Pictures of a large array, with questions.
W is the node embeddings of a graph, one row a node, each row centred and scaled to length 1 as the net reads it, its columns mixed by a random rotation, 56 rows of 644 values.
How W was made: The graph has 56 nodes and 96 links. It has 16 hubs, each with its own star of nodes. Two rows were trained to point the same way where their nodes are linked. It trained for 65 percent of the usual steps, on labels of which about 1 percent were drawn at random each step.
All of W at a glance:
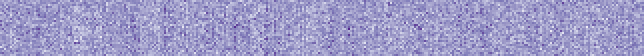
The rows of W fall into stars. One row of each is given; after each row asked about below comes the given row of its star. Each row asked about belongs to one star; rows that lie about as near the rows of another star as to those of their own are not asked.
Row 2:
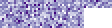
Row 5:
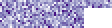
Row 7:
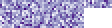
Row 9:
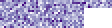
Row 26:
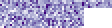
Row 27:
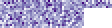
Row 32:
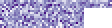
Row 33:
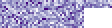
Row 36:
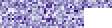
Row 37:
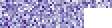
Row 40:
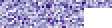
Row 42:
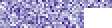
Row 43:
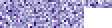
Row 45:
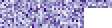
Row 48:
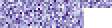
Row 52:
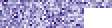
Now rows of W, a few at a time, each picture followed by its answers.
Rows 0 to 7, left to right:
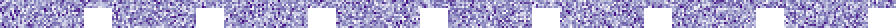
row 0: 45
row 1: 48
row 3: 7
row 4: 9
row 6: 37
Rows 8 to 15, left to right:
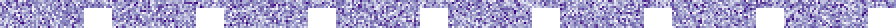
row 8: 5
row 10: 37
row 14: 33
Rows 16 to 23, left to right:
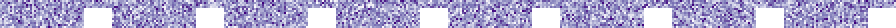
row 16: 2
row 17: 33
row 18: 27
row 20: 45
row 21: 36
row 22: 52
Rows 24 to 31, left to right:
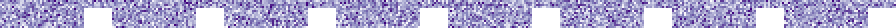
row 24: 42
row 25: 9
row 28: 32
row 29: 52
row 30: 45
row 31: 43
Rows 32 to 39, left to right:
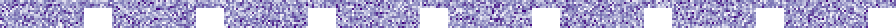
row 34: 26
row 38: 48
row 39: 42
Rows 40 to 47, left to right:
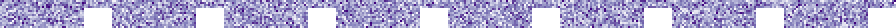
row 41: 33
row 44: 5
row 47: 32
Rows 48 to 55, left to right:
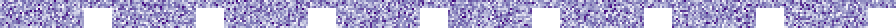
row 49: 40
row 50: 27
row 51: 7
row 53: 42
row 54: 43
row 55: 7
